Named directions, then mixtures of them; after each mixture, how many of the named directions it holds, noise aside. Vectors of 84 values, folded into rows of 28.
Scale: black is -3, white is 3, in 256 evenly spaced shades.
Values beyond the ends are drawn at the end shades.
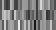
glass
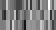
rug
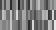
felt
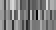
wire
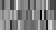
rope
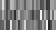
two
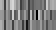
one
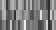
two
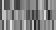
three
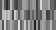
one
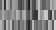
two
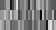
two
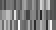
three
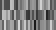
one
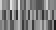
two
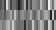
two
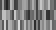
one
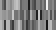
two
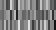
two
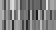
one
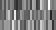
two
